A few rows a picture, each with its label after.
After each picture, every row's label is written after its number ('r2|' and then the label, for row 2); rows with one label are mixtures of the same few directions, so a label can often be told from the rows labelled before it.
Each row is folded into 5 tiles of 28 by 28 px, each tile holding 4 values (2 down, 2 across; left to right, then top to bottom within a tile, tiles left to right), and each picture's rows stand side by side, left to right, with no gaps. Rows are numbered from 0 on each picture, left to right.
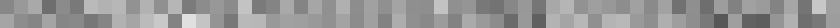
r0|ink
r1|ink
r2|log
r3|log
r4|ink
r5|ink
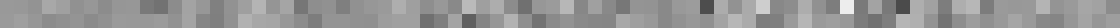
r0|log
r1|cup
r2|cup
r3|ink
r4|cup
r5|cup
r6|cup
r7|cup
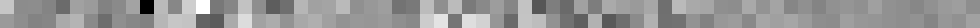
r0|cup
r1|cup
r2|cup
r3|ink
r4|ink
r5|ink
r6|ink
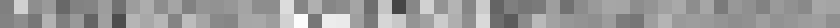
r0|log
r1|ink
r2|ink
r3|log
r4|cup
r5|cup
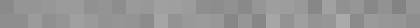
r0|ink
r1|log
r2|ink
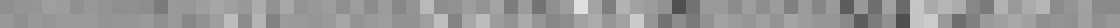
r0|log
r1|log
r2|ink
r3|ink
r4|cup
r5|ink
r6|log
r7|cup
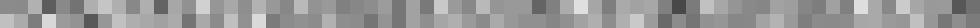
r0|ink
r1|log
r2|log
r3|cup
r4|cup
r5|cup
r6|cup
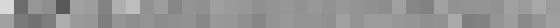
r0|cup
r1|log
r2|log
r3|ink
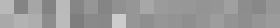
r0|log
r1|cup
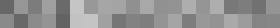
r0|log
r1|ink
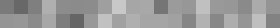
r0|cup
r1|log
